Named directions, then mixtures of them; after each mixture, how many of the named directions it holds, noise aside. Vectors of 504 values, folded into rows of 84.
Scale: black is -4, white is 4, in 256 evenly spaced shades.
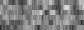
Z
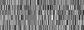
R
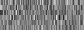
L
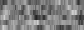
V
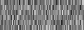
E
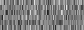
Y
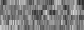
three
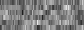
three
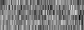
three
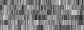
two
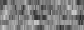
one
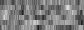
two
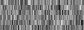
two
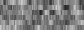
one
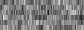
two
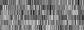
three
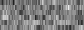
three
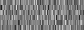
three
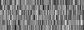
three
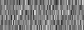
one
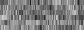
three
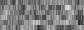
two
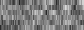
two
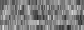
two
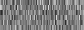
two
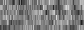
two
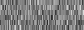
two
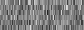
three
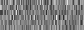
one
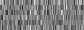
one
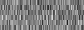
one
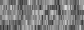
two
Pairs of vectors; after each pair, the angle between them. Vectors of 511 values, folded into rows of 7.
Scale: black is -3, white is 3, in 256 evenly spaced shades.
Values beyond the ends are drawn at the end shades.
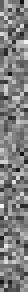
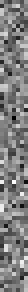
partly aligned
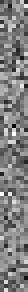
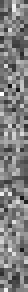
partly aligned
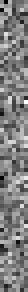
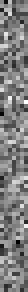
nearly parallel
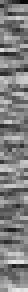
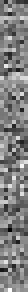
partly aligned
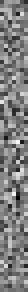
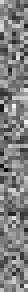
orthogonal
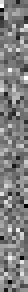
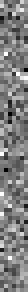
partly aligned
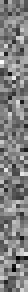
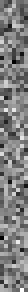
orthogonal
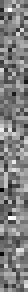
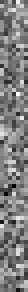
partly aligned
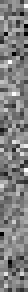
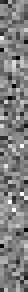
orthogonal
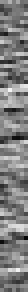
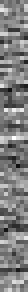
nearly opposite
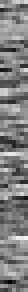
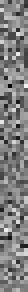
orthogonal
